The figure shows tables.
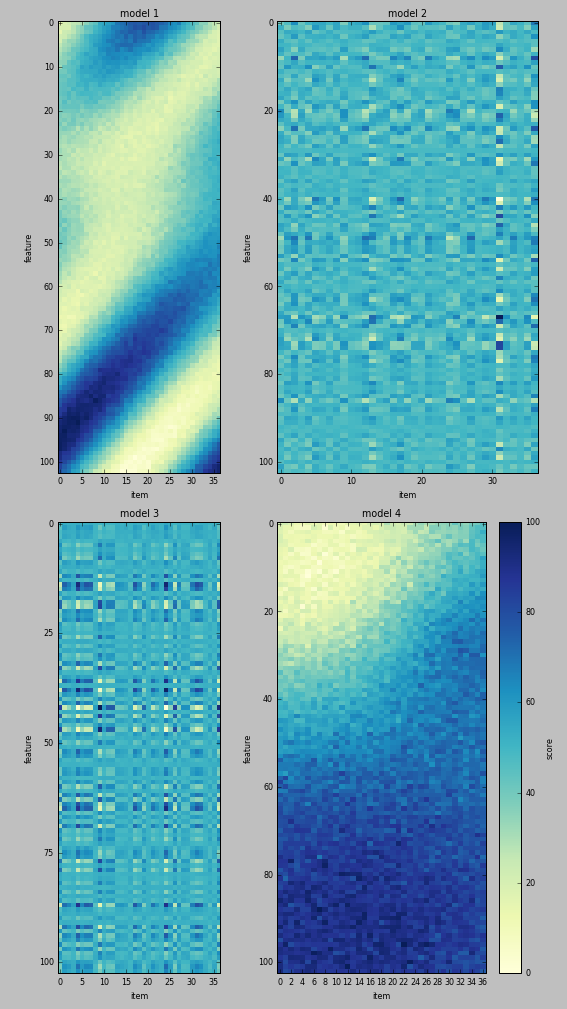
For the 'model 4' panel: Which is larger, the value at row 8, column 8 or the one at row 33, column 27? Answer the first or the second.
the second
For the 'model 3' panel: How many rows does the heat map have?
103
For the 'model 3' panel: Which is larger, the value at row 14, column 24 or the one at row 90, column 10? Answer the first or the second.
the first
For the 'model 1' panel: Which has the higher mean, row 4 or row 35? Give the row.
4
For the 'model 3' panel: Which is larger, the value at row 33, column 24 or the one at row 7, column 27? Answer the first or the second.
the second
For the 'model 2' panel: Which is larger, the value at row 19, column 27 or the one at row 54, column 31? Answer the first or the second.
the first
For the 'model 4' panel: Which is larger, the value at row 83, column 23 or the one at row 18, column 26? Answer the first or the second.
the first
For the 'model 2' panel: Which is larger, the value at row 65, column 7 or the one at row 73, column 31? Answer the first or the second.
the second
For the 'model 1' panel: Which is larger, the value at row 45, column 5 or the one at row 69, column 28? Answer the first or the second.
the second
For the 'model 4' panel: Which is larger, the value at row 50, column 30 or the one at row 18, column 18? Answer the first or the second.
the first
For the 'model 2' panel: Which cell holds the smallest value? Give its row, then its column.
40, 31
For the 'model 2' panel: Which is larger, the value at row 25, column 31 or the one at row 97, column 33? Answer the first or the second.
the second
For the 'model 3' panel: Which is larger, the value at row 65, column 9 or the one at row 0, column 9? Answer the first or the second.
the second
